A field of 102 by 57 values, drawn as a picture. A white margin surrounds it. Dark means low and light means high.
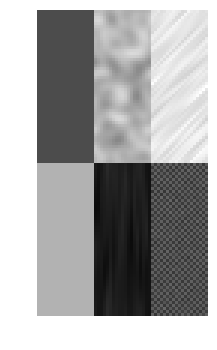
It is made of 2 by 3 panels. Panel 1,1: low, flat. Panel 1,2: high, blotchy. Panel 1,3: very high, slanting up to the right, faint in contrast. Panel 2,1: high, flat. Panel 2,2: very low, streaked downward, faint in contrast. Panel 2,3: low, checkered.
